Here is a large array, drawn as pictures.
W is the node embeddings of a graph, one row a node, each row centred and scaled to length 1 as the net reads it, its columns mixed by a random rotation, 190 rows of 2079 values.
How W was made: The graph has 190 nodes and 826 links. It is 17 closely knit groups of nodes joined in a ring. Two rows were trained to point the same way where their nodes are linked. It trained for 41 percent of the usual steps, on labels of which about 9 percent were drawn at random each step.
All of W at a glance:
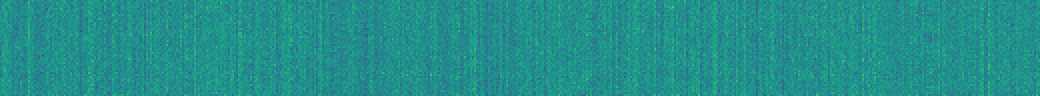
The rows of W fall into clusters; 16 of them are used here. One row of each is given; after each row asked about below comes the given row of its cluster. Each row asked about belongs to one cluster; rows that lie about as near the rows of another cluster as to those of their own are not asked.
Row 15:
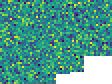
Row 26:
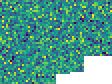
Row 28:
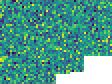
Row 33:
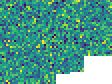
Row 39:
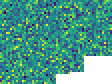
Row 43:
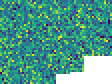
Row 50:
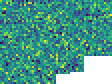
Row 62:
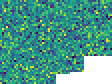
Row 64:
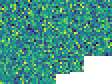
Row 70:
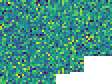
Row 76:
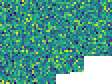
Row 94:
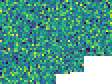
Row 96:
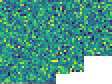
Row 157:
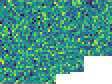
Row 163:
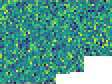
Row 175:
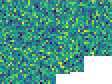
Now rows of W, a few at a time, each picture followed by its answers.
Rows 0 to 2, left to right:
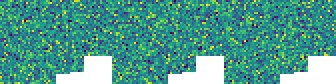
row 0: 33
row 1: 50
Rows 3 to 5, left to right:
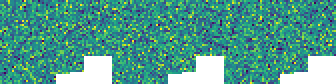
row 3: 62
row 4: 43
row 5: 163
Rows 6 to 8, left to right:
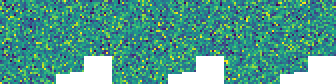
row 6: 26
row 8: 157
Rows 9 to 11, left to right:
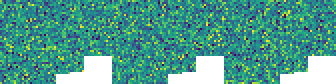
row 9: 28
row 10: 163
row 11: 33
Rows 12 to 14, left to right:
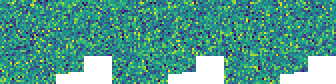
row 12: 70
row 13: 157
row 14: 157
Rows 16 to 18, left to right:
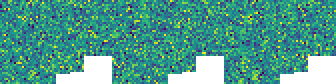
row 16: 15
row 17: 175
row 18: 15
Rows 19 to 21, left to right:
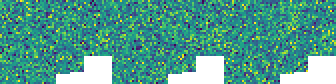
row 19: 163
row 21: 62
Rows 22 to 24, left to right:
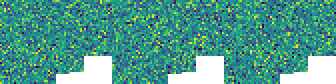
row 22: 76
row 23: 50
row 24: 76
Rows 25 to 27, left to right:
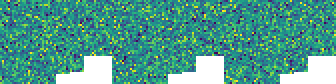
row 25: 64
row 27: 94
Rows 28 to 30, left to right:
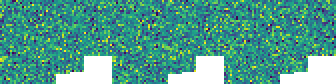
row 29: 28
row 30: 43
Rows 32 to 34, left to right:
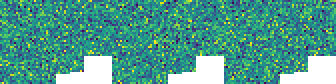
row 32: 96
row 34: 96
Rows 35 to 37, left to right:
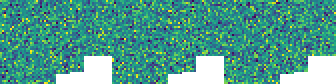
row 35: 39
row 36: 175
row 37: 33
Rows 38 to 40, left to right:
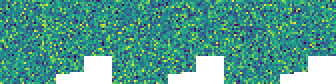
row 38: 64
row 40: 64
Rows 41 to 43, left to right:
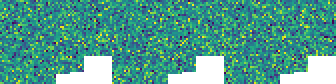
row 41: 163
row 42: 94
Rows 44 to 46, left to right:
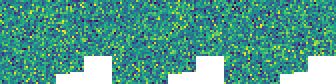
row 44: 26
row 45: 62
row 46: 28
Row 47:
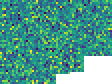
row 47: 39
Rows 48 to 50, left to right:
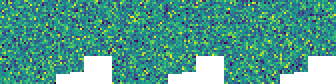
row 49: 15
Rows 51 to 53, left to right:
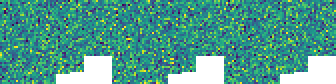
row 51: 39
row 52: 39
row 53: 26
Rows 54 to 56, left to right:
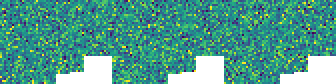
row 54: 39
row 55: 28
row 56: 15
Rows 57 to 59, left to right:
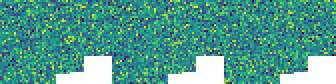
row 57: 26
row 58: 26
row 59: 70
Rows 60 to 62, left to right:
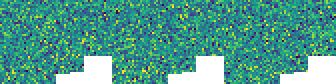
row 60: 50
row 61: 39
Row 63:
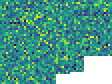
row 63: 50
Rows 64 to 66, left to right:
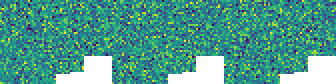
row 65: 15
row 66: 96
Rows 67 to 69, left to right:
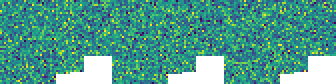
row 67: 62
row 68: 96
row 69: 96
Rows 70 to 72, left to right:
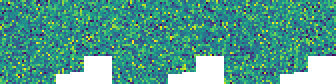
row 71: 43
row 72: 70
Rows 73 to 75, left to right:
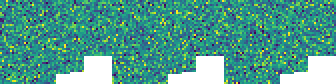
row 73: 28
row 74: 70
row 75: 76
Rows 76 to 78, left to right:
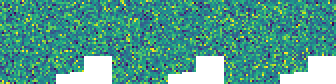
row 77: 157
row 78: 43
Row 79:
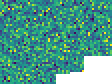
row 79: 28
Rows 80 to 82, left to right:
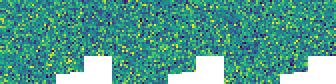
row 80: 43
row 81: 28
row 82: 70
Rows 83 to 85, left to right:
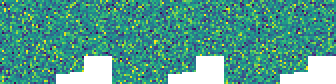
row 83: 76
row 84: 33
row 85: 76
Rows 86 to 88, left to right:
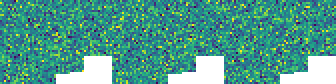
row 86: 28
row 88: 26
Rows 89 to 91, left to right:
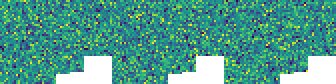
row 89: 163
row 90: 15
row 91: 28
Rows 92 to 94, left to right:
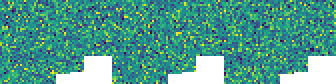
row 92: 62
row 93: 76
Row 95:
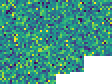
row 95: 157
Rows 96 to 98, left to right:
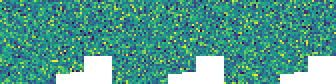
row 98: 15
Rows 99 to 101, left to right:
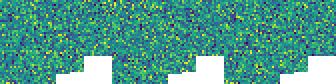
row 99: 76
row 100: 15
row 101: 76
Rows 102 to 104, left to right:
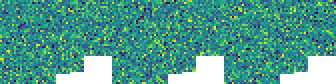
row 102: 175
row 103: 33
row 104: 26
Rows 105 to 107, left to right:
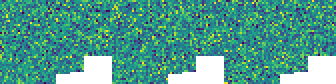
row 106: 163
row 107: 15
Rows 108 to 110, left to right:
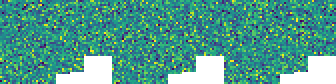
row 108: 175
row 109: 43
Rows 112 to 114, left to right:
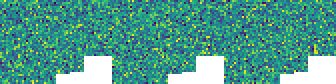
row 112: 39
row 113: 96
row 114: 175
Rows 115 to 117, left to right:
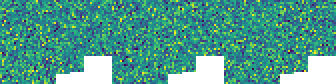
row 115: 39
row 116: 26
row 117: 96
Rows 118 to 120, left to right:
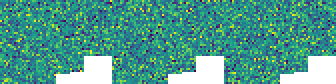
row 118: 96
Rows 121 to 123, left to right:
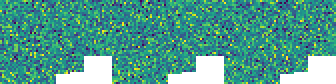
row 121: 94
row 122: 70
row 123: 33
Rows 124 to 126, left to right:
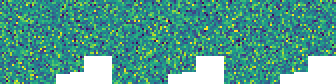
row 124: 15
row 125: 50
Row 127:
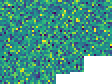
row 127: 33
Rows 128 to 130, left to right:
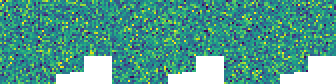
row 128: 175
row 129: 26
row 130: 15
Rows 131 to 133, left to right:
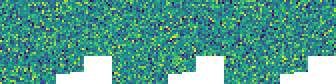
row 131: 94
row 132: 43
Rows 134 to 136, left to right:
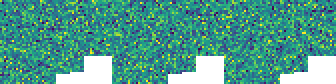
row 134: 175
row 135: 50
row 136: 163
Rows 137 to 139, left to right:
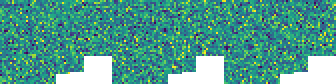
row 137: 70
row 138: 175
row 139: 163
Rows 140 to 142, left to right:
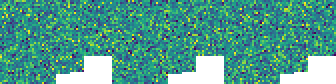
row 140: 163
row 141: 96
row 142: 15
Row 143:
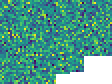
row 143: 157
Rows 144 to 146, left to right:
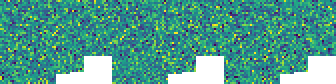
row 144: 64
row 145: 64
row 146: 64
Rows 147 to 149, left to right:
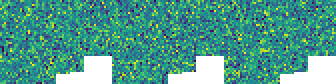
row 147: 163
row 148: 96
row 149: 157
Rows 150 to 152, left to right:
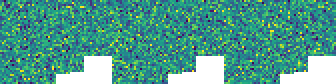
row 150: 26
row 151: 96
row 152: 96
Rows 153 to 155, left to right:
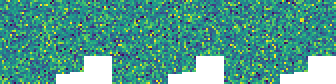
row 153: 64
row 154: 33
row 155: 33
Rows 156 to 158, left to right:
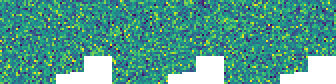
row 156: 43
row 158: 43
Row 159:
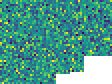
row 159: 96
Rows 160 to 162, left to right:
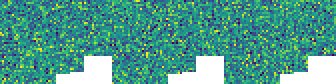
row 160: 157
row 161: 94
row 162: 70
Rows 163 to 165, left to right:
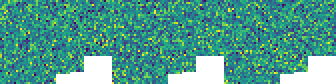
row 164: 94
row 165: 76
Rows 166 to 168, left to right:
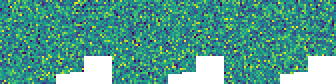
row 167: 175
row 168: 43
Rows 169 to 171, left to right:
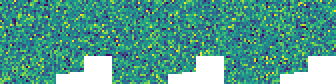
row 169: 70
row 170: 33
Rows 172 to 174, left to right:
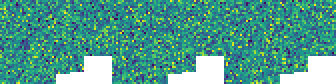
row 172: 163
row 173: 175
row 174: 39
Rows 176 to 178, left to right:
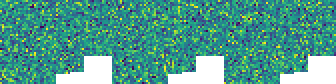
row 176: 94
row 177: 26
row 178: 15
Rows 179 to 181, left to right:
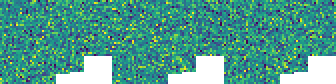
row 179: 70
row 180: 43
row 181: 175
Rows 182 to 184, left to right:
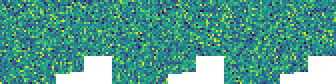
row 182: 26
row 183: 163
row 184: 163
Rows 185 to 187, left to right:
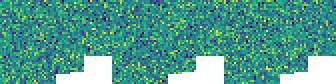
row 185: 50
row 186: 62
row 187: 175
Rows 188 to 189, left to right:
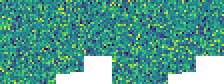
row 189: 28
